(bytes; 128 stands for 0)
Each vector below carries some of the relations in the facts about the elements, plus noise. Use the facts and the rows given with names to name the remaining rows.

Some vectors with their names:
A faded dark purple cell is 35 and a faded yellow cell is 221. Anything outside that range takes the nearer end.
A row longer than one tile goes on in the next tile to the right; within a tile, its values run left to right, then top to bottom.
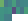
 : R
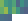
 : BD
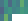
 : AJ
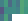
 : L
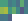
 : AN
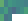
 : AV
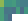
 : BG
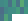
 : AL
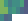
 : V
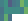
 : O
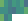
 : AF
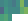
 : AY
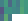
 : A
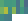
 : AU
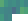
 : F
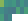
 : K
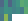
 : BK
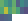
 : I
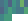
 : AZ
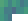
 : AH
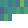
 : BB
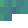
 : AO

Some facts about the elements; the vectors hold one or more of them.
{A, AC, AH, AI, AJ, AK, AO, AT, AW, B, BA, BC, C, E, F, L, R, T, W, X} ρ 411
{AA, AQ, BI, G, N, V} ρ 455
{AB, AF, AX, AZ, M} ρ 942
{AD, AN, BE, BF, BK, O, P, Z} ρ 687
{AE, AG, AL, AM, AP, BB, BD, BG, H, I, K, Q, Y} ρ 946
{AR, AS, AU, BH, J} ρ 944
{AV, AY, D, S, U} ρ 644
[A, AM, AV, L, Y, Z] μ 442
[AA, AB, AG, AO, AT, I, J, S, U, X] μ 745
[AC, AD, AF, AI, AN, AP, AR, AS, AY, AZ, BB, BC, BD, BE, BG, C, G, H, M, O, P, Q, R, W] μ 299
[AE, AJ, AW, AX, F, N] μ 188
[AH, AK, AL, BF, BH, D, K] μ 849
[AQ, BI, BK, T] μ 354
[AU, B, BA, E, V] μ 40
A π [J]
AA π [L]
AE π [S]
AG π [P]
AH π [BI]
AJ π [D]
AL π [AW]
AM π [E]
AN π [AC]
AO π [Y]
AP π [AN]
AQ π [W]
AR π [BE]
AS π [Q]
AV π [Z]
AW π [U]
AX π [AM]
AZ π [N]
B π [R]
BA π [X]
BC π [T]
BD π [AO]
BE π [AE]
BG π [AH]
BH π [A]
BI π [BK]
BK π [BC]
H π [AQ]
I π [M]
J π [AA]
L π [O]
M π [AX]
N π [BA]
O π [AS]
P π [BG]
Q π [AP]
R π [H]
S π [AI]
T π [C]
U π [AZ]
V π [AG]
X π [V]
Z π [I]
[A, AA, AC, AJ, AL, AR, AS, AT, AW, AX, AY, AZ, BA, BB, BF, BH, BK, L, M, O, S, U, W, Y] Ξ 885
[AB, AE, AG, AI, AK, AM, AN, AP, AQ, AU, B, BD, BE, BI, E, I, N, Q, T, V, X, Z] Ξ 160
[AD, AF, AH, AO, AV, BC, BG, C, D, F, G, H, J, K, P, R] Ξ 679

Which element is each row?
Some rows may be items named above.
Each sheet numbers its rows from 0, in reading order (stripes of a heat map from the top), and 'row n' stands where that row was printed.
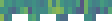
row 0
D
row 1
AY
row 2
V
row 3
P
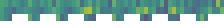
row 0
AH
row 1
AF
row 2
G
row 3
BI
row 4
AF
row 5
N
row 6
B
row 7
AS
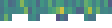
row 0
BF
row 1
AA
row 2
Z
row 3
AB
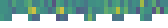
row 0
BC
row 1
AQ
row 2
Z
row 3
S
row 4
T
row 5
H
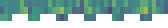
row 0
AY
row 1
U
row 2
N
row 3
X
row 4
J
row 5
AE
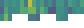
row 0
S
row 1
AG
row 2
BC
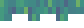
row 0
AD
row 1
AL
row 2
BA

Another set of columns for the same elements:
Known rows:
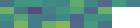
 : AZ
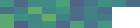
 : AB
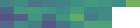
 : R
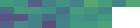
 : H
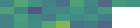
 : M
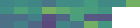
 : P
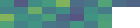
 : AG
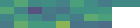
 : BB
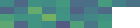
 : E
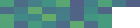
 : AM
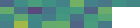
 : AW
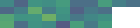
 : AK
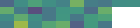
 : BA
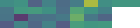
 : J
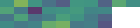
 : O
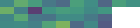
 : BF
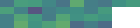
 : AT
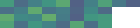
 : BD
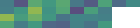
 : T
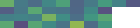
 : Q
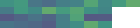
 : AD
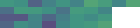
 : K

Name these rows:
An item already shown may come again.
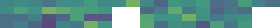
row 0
P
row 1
B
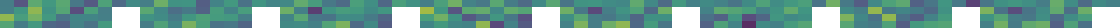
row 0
T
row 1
AA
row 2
BF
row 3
BK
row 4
AZ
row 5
BG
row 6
N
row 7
U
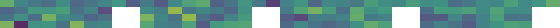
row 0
AN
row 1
N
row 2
G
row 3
AF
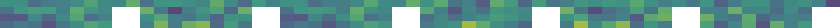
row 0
D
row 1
AZ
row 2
AV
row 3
AS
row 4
AL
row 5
AU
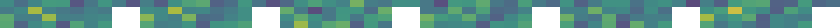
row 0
AQ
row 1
V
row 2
BA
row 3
X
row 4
AU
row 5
BI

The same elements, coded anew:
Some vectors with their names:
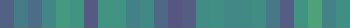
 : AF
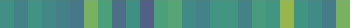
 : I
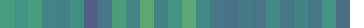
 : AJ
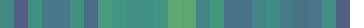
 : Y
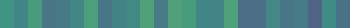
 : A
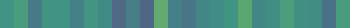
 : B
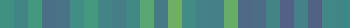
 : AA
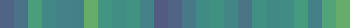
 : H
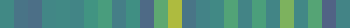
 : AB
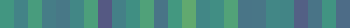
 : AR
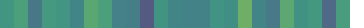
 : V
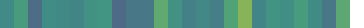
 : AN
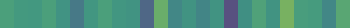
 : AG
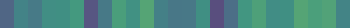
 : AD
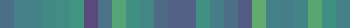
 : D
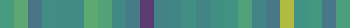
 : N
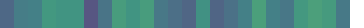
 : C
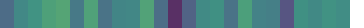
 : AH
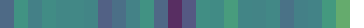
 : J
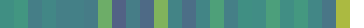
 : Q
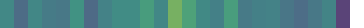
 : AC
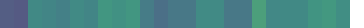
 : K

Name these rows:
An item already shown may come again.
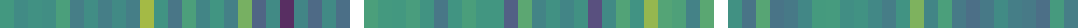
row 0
BK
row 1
AG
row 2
AL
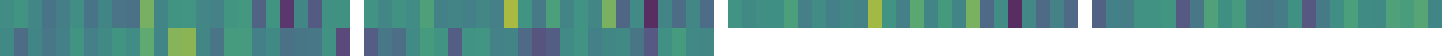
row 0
O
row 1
BK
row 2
BK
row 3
AD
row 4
BF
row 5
AF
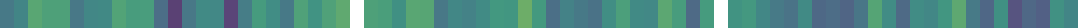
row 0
BG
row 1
BI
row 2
AS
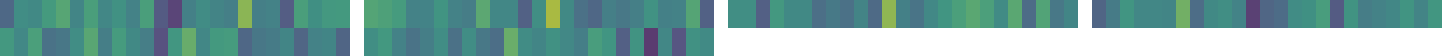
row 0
P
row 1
BA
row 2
AU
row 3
AV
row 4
U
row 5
O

